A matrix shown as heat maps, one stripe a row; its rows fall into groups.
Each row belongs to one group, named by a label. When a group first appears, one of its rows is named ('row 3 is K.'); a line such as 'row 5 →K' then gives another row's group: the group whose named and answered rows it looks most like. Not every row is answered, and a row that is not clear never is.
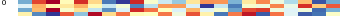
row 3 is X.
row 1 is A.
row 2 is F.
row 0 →F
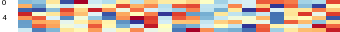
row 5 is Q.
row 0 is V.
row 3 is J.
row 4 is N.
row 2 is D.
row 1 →N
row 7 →D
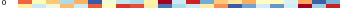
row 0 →F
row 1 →J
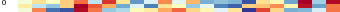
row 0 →A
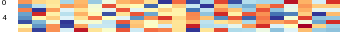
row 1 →A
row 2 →J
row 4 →Q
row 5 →V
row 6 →F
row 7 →J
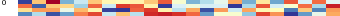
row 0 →Q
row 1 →J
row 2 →F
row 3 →V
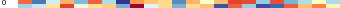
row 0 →X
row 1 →D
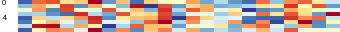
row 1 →D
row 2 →D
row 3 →V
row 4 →D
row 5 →Q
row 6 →F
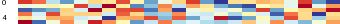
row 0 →N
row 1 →A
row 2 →D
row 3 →J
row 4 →J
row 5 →X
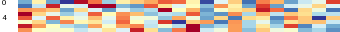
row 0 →V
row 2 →F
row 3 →N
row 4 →J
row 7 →N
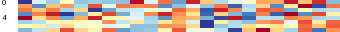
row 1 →J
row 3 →Q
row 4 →N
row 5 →A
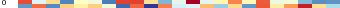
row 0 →N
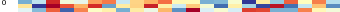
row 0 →Q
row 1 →X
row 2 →F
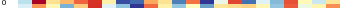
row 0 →Q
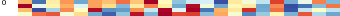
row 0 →X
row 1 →X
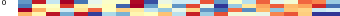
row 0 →D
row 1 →D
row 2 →N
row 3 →F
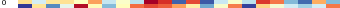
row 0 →X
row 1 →V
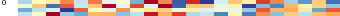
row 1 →D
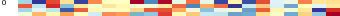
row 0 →D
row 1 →J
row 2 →V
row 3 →A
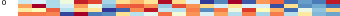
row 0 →V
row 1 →N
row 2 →F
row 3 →F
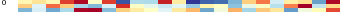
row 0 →A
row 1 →J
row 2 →V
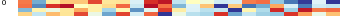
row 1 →X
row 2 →A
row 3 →J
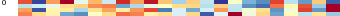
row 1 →A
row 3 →N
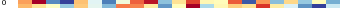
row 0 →N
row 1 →N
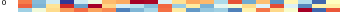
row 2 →A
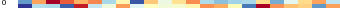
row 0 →Q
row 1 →V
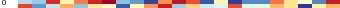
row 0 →A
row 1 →X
